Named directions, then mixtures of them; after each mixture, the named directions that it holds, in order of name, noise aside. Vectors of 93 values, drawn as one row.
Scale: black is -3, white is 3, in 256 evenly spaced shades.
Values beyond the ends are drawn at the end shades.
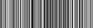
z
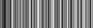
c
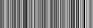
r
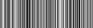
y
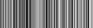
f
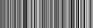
c, r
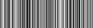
y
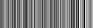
r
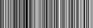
f, r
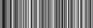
c, y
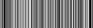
c, f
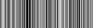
f, y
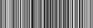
z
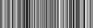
r, y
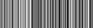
f, z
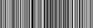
z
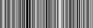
f, y
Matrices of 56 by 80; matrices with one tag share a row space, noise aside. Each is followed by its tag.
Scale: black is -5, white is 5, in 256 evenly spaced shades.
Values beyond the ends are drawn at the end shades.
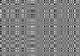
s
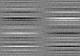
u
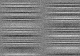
u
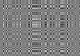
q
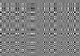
s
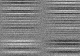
u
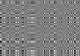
s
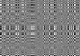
s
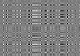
q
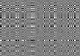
s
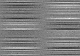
u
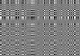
s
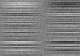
u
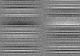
u
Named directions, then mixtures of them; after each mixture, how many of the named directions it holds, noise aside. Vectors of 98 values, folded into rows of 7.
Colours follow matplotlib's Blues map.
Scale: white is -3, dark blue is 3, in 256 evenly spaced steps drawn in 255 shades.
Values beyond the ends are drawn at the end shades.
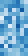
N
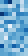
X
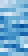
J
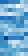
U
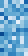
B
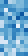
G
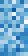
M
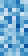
one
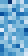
three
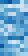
two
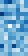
two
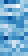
one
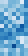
three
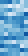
three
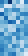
three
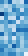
two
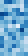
three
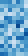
three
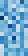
two
